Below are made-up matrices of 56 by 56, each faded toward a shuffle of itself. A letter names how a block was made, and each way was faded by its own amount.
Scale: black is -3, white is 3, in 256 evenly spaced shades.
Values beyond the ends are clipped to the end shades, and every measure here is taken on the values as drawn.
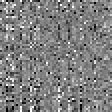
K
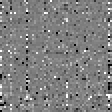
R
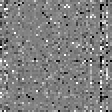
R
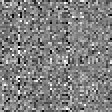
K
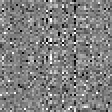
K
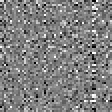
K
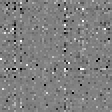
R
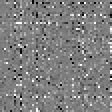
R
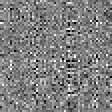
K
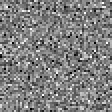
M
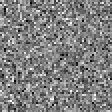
M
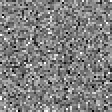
M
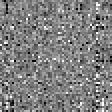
K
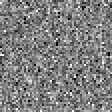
M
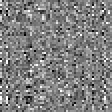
K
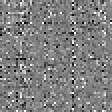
R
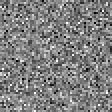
M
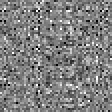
K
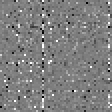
R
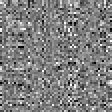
K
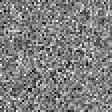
M
